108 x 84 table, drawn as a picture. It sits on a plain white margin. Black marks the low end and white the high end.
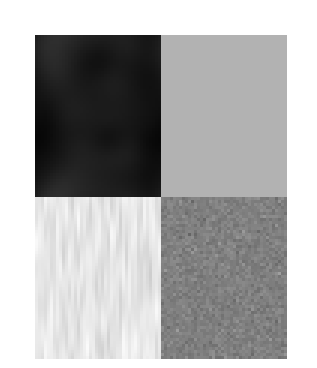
It is made of 2 by 2 panels. Panel 1,1: very low, smooth, faint in contrast. Panel 1,2: high, flat. Panel 2,1: very high, streaked downward, faint in contrast. Panel 2,2: middling, fine-grained, faint in contrast.
